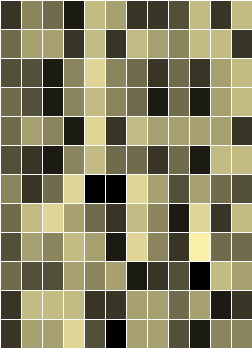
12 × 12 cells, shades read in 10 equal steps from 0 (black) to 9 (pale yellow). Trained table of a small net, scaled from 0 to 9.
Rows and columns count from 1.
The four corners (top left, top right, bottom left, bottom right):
2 7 2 5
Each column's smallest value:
2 2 1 1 0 0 1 1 1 0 1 2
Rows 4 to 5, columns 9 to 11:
4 1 6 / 6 6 6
